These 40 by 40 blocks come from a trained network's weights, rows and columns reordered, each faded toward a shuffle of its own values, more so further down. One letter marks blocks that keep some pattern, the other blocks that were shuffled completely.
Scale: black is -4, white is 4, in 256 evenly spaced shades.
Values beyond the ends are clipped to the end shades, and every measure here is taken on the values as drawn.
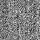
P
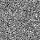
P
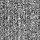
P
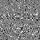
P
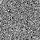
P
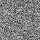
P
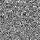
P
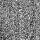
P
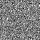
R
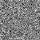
P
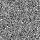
R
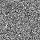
R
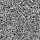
P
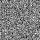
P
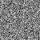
R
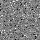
R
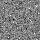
R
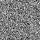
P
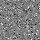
R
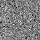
R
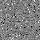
P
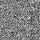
P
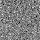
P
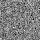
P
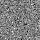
R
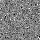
R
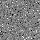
R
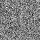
R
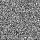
R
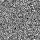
R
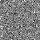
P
